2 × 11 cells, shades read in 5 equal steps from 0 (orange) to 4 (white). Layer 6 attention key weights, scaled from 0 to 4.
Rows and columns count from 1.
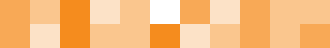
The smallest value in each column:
1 2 0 2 2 0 1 2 1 2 1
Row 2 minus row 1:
0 1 0 -1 0 -4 2 -1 0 0 -1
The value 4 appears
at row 1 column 6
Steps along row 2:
up down up same down up down down up down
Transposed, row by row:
1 1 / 2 3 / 0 0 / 3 2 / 2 2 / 4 0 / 1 3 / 3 2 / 1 1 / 2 2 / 2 1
